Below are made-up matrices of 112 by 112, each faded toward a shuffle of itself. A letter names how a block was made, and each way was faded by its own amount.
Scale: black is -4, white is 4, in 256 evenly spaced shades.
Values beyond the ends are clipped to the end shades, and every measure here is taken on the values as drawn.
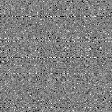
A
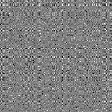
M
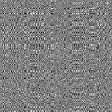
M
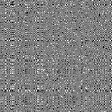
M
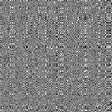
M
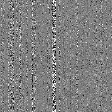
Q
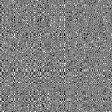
M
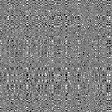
M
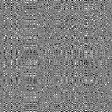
M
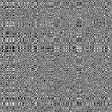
M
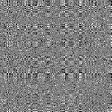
M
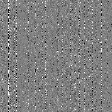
Q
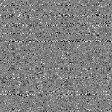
A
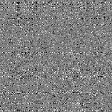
A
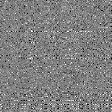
A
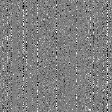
Q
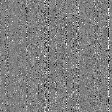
Q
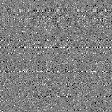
A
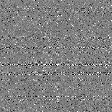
A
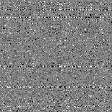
A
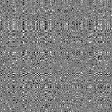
M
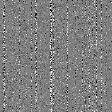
Q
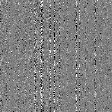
Q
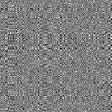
M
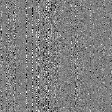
Q
